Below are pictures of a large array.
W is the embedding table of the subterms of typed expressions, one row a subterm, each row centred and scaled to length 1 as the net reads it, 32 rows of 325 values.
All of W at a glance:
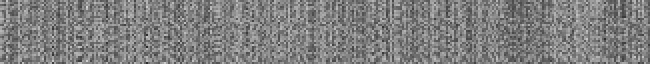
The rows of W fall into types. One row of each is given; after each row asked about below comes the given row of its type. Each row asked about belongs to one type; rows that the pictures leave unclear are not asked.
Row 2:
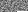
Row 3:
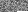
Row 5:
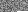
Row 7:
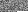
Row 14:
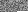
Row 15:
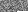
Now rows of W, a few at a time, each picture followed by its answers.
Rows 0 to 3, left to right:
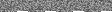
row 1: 7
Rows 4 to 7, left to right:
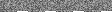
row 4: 3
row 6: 14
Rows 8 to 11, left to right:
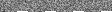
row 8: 3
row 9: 15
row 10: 15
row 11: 7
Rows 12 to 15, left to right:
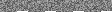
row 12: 5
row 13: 7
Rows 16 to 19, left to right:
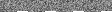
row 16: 3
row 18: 5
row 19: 5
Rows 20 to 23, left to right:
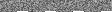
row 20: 7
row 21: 3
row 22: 2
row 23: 14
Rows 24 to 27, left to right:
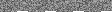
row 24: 5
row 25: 15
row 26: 7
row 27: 14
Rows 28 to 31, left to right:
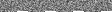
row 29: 2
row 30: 2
